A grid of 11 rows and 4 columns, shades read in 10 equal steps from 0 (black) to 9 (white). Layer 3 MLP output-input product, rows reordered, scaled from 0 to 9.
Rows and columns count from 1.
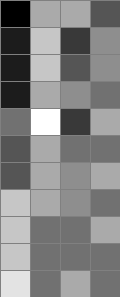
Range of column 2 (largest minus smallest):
5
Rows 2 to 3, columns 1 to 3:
1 7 2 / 1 7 3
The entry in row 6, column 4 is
4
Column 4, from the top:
3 5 5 4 6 4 6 4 6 4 4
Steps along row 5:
up down up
